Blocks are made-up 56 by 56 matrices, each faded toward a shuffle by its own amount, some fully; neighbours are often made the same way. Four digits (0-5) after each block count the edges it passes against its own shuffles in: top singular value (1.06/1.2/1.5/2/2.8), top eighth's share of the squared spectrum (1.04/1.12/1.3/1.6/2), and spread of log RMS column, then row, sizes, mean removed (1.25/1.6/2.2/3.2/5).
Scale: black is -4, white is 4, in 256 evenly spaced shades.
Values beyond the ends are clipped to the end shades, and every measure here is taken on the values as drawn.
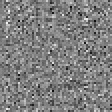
1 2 3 0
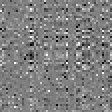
4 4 3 2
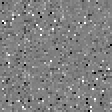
1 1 0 0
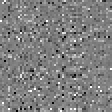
4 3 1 2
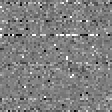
3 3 0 2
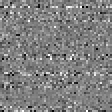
2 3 0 3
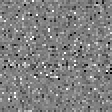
1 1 0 1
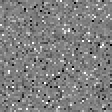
0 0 0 0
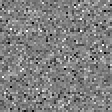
1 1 0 1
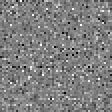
2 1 0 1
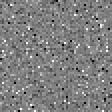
0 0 0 0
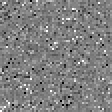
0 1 0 0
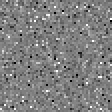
0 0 0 0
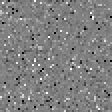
1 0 0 0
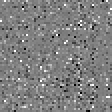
3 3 1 1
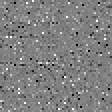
2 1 0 0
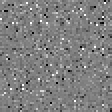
3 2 1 0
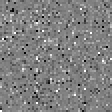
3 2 1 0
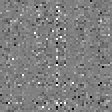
4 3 2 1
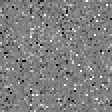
2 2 0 0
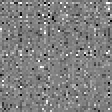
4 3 2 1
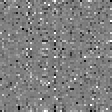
3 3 2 2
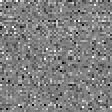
3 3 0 2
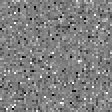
0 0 0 0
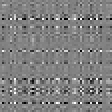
5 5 3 4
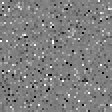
0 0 0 0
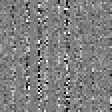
2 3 4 0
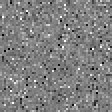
0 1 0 0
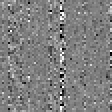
3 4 3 0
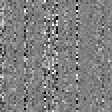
2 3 4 0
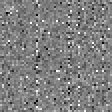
2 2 2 0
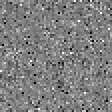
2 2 0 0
